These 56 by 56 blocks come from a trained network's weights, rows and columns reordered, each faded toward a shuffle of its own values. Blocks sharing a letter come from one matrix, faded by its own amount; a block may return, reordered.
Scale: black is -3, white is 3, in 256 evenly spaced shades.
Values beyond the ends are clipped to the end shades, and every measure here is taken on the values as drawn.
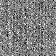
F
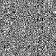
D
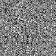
D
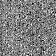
F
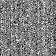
F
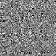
D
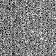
F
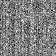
F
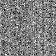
F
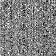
F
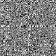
D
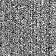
F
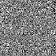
D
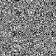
D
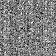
F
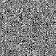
D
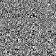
D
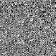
D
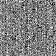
F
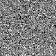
D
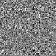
D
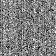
F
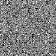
D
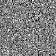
D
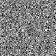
D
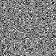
D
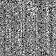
F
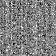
F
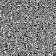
D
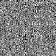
D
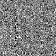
D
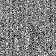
F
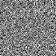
D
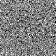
D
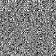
D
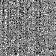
F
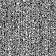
F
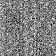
F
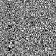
D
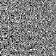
D
